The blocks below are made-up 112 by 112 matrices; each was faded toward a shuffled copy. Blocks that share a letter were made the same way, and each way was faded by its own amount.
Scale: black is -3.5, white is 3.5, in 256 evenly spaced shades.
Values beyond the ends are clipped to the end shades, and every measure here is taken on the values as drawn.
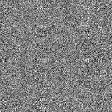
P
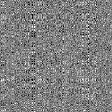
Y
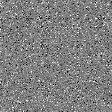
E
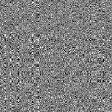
Y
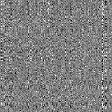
Y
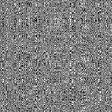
Y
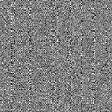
Y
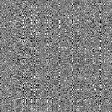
Y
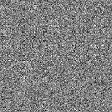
P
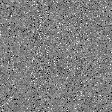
E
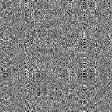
Y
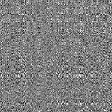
Y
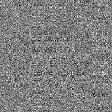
P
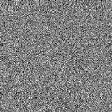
P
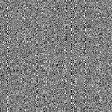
Y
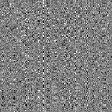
Y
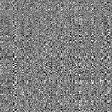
Y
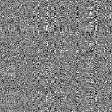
Y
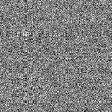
P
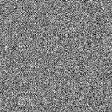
P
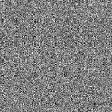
P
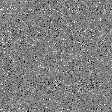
E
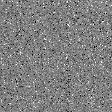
E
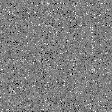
E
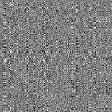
Y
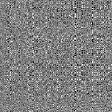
Y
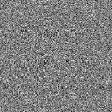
P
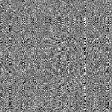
Y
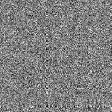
P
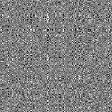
Y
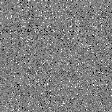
E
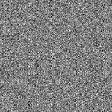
P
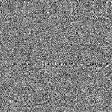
P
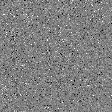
E
